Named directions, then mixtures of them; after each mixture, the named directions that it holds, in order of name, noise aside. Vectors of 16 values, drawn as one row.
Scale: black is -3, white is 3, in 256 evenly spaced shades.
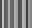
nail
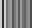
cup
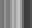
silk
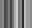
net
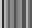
cup, nail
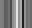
net, silk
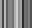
cup, net, silk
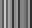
cup, nail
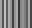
cup, nail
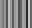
cup, nail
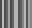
nail, net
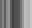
silk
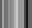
nail, silk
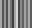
cup, nail, net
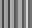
nail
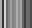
cup, silk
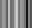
cup, nail, silk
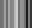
cup, nail, silk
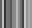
cup, net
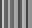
nail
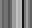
nail, net, silk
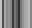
cup, silk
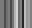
net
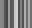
cup, nail, net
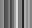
net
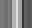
net, silk
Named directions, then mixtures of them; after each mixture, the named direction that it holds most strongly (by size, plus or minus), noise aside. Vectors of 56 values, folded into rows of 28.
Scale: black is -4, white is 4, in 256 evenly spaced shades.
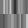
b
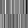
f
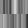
b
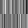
f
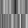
b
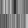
b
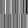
f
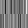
f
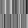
f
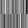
f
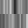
b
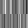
f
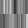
b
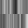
b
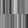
b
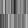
b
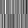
f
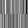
f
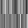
b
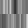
b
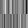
f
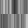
b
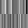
f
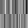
f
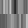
b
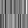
f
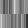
b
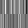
f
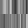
b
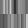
b
